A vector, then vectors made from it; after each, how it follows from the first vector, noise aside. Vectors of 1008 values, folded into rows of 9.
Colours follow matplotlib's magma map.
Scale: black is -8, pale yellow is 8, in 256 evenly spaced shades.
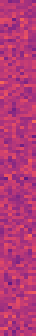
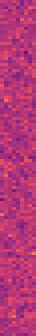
reversed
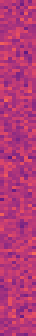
reversed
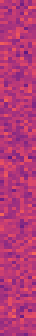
reversed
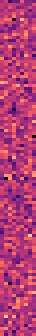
scaled up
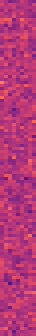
copied
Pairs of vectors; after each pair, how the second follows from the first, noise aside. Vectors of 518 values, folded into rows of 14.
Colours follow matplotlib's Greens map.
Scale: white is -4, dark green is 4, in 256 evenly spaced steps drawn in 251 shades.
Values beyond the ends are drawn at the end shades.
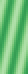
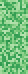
shuffled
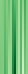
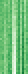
negated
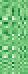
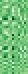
negated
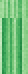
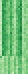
wrapped around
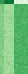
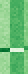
wrapped around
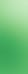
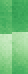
wrapped around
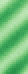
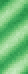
negated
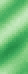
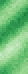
negated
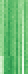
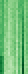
negated
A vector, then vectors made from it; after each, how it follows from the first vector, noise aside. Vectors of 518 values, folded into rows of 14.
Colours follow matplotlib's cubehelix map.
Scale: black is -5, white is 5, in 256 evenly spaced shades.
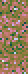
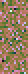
sign-scrambled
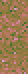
shrunk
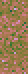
shrunk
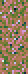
sign-scrambled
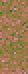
shrunk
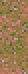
shrunk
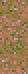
shrunk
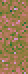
shrunk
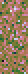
sign-scrambled
